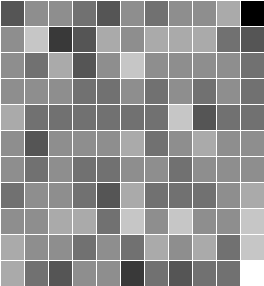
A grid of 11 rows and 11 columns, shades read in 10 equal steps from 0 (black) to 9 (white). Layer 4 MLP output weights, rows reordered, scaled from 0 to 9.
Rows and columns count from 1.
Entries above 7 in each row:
0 0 0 0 0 0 0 0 0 0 1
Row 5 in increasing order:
3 4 4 4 4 4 4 4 4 6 7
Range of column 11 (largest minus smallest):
9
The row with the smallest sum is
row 1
